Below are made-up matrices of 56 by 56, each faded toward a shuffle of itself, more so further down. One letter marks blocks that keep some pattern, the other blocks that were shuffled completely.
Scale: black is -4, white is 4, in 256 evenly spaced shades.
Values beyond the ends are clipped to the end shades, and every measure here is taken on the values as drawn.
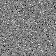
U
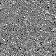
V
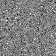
U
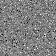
U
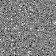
V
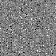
V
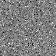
V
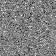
U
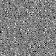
V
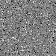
U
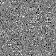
V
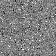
U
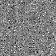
V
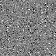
V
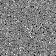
U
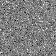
U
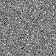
V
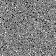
U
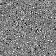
V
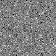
V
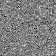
V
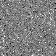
U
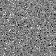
V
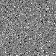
V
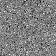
U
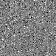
V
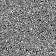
U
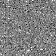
V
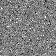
U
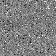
V
